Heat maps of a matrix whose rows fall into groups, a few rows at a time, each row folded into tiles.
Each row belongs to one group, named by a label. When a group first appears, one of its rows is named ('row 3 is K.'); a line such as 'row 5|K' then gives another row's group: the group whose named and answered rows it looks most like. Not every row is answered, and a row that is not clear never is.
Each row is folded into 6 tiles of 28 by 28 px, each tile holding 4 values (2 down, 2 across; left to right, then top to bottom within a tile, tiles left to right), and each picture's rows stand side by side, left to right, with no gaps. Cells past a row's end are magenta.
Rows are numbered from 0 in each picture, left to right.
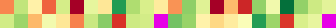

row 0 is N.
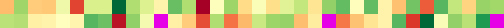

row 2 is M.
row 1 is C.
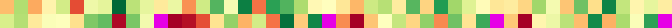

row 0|N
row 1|M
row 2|M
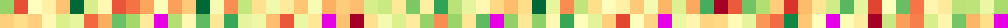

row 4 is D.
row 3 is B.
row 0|D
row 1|B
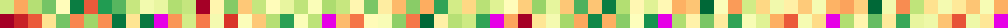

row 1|C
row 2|M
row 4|B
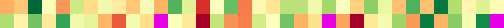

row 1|C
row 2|M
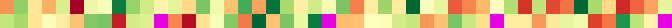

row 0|N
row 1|M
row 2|D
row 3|D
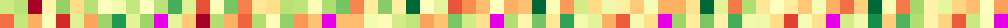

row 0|C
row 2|D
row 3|B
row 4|B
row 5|B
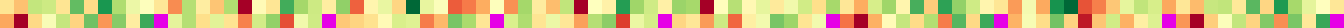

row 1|N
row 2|D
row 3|N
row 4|C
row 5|M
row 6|N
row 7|M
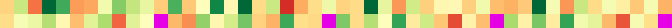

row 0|N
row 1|D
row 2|B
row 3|B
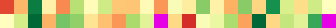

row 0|B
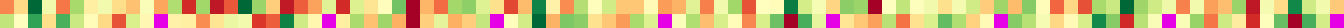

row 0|B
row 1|D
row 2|N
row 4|N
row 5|C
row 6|N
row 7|N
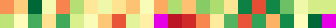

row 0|B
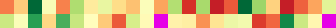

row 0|B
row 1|D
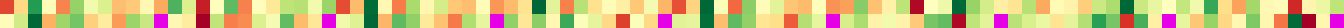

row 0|B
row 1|C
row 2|B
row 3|B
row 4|B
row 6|N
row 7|D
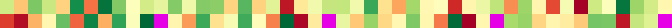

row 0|M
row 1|D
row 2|D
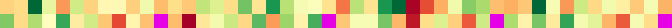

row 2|N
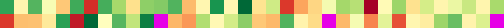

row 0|M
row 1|D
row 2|C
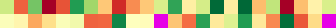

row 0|D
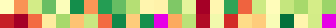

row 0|M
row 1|C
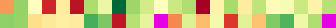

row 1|C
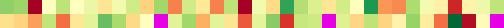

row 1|N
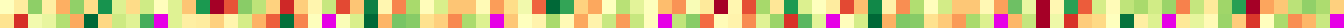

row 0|M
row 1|D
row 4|N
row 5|B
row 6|C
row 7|N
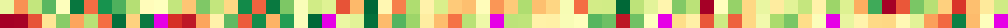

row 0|M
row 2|B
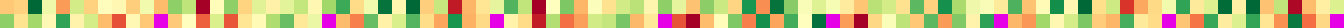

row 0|B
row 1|C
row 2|D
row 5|M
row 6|D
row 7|D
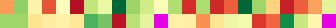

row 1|D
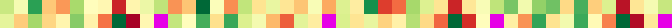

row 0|D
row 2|D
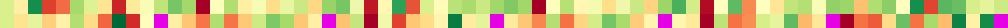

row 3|C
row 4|C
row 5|M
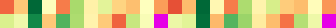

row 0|B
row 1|B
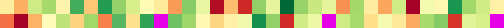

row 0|M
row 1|N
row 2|N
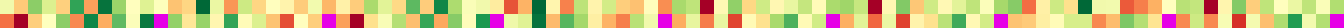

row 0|M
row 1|B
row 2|M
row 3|B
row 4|C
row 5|C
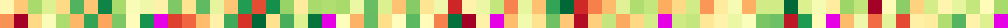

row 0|M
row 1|M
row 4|N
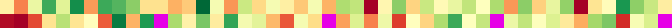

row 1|B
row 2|C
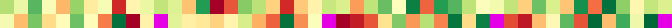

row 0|D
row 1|D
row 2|M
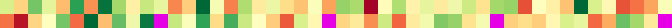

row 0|M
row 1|B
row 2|C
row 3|D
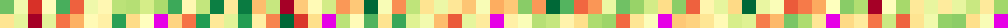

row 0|C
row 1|D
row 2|B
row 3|N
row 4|D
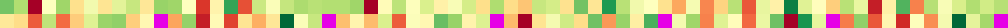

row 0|C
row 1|C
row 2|C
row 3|M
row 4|N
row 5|C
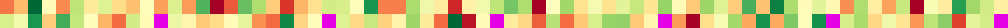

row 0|B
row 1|D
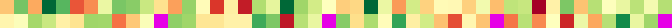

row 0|N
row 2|B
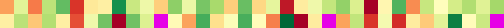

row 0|N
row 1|D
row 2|C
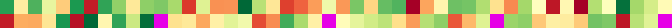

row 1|D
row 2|N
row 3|N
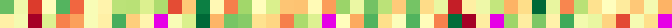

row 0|C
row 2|D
